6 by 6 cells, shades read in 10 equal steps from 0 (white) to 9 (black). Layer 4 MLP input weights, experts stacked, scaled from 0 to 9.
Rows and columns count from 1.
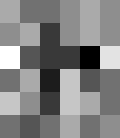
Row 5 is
2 4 7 2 3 5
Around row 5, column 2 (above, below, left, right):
3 6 2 7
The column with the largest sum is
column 3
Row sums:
24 25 30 29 23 28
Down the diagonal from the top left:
3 3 7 2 3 4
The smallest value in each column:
0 3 5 2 3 1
